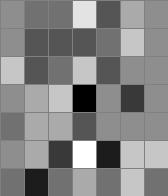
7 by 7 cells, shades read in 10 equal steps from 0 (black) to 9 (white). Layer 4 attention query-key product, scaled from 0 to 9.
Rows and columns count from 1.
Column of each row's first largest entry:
4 6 1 3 2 4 6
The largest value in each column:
7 6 7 9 5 7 7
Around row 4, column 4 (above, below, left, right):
7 3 7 5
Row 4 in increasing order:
0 2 5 5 5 6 7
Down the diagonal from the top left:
5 3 4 0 5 7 4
